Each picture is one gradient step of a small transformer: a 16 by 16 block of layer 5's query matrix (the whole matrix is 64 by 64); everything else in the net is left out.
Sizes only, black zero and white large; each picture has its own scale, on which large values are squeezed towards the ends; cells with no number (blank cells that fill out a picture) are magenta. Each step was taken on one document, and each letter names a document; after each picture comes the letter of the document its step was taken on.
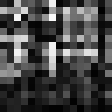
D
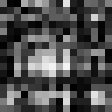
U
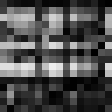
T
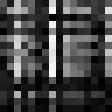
D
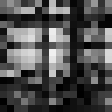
D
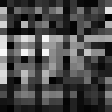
T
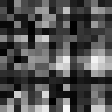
U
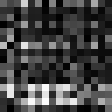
T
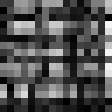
T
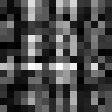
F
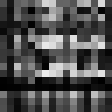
F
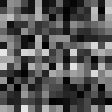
T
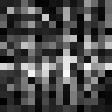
F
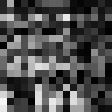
U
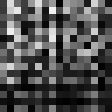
D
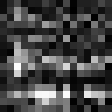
U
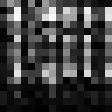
D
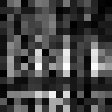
U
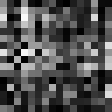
T
